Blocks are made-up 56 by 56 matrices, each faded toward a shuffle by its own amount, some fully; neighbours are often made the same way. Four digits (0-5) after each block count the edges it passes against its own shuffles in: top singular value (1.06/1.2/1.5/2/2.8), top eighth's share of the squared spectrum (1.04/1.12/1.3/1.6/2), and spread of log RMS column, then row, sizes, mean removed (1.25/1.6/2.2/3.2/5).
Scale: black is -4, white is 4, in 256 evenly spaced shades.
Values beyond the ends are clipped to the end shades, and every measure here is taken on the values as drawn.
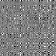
4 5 3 3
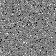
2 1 0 0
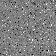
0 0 0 0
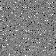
3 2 0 1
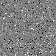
0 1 0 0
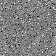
2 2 0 0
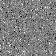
2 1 0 0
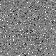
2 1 0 0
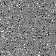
0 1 0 0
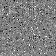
2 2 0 1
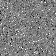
0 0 0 0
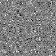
4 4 2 2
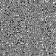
3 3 1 1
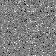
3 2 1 0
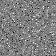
1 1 0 0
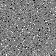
0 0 0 0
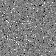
1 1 0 0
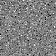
3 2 0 0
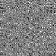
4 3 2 2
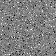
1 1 0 0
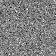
0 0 0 0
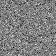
0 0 0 0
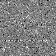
1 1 0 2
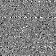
2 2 0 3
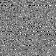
2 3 0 3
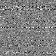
2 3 0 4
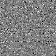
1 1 0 2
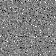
1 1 0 2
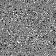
0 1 0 2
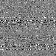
2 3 0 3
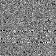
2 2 0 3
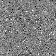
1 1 0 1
